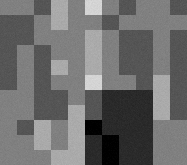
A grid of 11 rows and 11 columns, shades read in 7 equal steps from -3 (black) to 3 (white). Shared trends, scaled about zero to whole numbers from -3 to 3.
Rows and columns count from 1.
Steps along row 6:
up down up same up down same down up down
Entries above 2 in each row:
0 0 0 0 0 0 0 0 0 0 0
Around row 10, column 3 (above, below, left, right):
1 0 0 0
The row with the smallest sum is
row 7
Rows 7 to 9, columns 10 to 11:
1 -1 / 1 -1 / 0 0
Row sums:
0 -2 -4 -4 -3 -1 -9 -8 -8 -7 -7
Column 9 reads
0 0 -1 -1 -1 -1 -2 -2 -2 -2 -2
